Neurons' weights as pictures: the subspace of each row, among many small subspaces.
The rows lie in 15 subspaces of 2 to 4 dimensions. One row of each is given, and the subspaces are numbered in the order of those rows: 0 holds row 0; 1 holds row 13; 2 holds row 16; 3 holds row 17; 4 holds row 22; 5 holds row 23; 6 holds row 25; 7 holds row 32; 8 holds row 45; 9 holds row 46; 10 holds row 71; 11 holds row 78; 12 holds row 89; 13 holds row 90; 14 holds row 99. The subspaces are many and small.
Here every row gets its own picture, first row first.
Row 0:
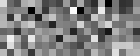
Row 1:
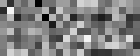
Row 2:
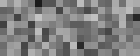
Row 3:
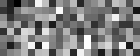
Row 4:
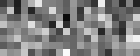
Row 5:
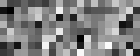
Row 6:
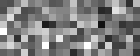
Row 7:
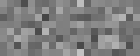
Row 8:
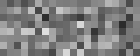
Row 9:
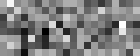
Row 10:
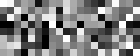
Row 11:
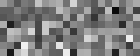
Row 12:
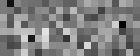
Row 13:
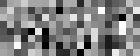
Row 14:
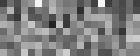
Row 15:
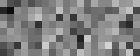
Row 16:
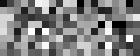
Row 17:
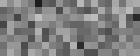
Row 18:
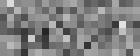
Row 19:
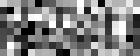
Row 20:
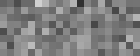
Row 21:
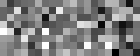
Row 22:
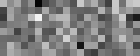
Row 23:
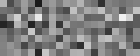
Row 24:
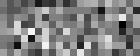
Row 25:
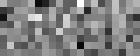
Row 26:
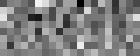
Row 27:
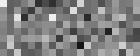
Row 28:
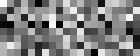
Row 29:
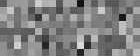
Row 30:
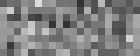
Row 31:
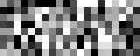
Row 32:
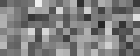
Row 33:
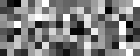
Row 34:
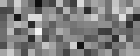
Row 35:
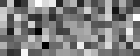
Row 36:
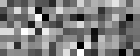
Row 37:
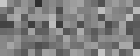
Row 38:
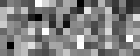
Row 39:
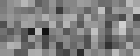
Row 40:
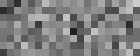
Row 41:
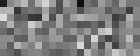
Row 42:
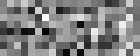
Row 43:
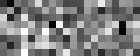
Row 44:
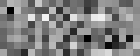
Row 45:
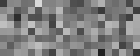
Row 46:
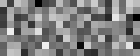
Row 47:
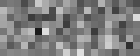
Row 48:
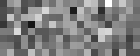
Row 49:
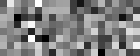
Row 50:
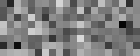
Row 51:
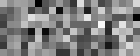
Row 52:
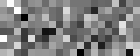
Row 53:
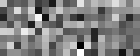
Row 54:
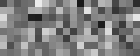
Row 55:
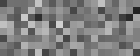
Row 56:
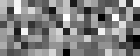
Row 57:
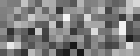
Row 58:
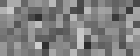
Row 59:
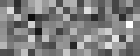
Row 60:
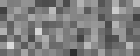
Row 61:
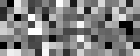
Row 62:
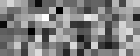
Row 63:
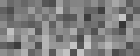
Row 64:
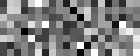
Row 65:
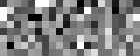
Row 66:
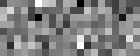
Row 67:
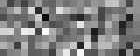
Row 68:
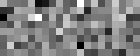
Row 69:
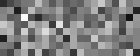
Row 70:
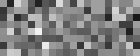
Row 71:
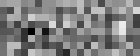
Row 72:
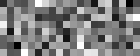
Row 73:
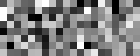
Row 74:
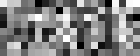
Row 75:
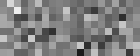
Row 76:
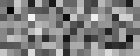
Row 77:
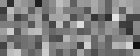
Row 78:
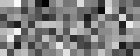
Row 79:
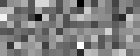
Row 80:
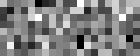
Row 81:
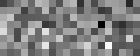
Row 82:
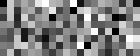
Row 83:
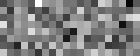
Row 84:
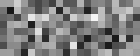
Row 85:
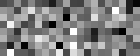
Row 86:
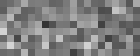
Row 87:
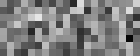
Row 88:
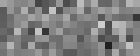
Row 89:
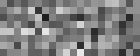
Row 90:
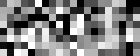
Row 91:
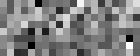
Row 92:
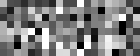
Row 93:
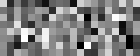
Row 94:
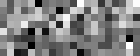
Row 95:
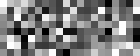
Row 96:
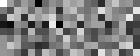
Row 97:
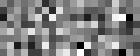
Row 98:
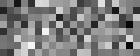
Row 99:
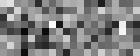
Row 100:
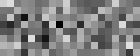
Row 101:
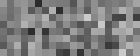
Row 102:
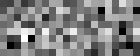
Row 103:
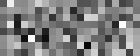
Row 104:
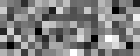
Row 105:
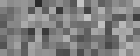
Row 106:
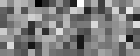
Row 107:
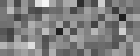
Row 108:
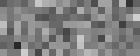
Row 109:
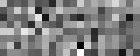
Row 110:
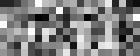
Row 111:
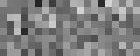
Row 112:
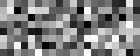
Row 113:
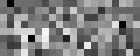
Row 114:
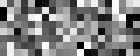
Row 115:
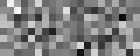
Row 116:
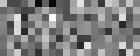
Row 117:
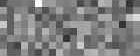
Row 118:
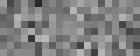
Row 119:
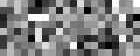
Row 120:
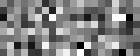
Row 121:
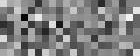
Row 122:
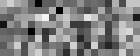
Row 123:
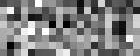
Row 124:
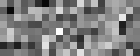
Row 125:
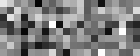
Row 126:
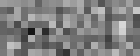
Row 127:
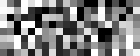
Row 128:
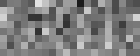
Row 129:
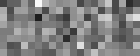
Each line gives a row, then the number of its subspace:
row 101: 7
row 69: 5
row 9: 14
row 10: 8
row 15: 13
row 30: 10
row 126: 10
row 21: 2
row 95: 0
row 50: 9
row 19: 10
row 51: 7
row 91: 13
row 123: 10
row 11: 11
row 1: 3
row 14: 0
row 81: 2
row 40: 13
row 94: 13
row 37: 8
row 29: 1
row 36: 12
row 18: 14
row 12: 14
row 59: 3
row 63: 11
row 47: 6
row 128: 6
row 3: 11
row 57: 11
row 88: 2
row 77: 9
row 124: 13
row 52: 5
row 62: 4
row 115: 5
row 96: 8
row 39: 1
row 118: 8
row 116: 0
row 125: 14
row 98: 13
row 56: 0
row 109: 12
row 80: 1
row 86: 2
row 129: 4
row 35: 9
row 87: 11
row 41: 2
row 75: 5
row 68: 6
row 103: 14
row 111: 0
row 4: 0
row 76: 9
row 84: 3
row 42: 12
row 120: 7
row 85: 11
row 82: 0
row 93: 0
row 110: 4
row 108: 9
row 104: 2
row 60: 2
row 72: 9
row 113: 14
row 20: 11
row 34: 3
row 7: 6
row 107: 13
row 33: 11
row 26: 6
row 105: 7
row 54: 7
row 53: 12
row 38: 1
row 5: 13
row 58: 11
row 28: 8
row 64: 8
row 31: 10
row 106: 11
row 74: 4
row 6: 2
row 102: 0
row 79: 6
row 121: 5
